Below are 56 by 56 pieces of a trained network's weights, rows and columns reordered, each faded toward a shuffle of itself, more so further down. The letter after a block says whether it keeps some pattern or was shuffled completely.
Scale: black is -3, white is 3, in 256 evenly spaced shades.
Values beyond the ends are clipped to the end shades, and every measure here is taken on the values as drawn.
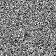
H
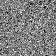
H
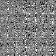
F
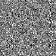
F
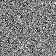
H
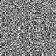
F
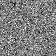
H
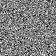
H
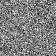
H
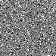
H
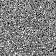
H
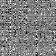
F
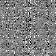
F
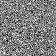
H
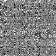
F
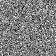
H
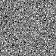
F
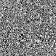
F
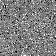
H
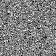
H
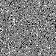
H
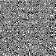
F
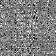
F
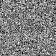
H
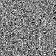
F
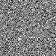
F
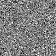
H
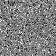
H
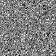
F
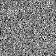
F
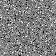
H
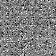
F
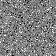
H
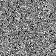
H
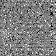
F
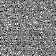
F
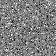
H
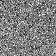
H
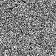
H
